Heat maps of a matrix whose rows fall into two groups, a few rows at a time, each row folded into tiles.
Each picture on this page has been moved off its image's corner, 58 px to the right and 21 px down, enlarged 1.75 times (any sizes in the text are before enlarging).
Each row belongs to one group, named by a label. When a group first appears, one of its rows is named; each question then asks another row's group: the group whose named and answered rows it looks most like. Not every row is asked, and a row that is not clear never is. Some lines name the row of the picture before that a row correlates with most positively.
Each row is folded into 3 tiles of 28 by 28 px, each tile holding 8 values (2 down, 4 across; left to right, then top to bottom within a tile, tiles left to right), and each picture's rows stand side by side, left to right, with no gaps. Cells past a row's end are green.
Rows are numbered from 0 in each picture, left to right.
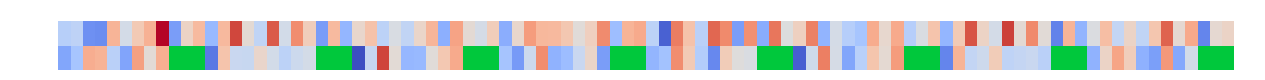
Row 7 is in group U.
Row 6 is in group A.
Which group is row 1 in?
A
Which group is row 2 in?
U
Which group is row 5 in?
U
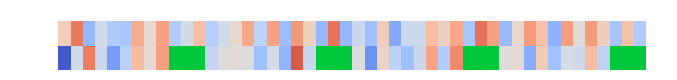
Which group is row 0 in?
U
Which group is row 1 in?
A
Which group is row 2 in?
U
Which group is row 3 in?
A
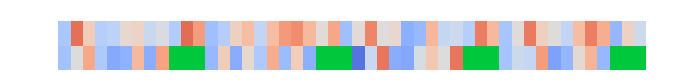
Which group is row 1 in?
A
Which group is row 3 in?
A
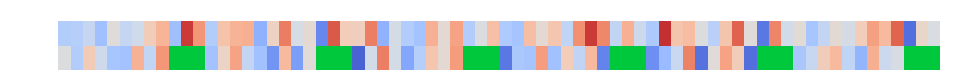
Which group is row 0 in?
U
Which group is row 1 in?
U
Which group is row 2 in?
U
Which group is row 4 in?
A
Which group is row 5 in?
U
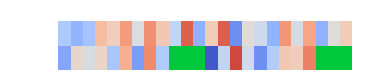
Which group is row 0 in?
A
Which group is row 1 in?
U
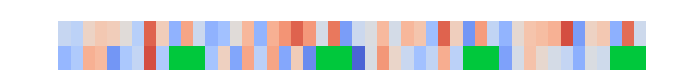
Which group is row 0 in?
A
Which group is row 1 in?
A
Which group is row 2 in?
A
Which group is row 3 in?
A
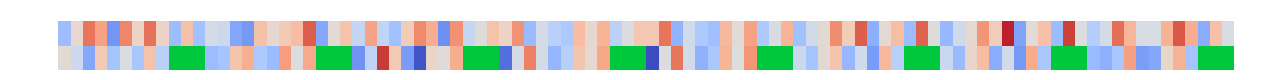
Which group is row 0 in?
A
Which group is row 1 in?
U
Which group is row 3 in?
U
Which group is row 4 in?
U
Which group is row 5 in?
A
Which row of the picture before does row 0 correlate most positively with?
1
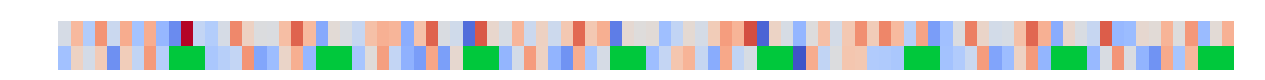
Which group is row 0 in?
A
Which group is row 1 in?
A
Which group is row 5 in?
A
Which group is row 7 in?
U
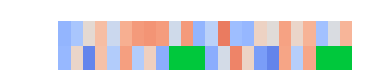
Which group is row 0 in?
A
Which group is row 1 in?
U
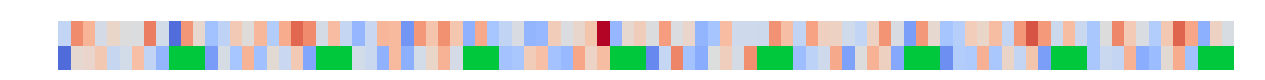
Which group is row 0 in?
A
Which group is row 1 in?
A
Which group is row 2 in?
A
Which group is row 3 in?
U
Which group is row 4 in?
U
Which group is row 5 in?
A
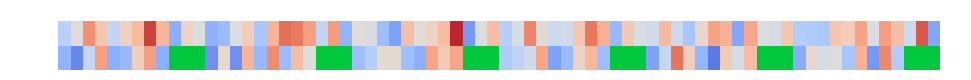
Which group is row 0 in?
A
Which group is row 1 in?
A
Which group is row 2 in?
U
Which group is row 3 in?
A
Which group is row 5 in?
A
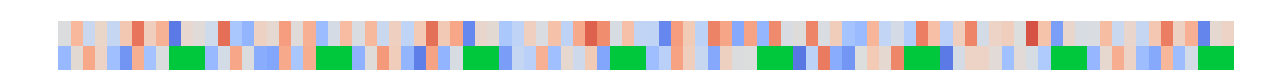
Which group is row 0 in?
U
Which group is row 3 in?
A
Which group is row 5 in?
U
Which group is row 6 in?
A
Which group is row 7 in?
U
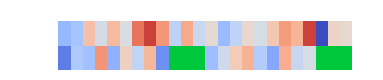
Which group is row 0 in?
A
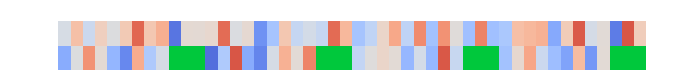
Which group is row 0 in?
U
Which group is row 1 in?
U
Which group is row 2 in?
A
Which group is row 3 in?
U
